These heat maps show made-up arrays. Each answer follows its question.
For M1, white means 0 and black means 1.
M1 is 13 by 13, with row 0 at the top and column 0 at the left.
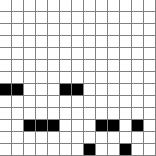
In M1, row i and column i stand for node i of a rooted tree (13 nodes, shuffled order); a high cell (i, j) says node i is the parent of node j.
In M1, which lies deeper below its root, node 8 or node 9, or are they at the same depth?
the same depth
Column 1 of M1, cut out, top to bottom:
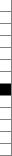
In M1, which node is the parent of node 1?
7
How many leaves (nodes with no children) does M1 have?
10
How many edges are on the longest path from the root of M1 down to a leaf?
2
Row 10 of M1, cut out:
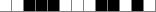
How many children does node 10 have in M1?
6
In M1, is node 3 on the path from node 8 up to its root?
no
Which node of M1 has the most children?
10
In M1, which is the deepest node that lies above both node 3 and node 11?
10
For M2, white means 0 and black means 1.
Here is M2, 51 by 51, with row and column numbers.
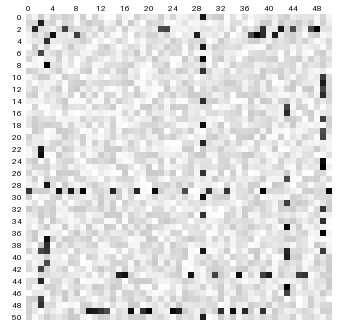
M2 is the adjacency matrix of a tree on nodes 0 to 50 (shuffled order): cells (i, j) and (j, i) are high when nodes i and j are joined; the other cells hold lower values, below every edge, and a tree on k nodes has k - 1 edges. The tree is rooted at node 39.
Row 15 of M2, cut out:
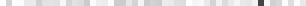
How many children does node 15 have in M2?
0
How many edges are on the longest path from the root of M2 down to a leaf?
2
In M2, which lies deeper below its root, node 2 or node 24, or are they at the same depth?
node 24
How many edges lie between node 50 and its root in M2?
2
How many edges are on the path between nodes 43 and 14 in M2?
3
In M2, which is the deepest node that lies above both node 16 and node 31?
43
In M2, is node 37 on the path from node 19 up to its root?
no
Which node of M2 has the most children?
49
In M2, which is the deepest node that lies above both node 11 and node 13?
49
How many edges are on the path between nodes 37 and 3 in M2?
1
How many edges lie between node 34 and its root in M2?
2
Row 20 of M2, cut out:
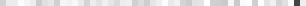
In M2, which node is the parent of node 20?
49
